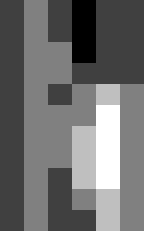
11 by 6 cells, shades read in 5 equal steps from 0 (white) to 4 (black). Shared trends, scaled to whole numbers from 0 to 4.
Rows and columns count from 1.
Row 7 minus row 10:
0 0 -1 -1 -1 0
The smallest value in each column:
3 2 2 1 0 2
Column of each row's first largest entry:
4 4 4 1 1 1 1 1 1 1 1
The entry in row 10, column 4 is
2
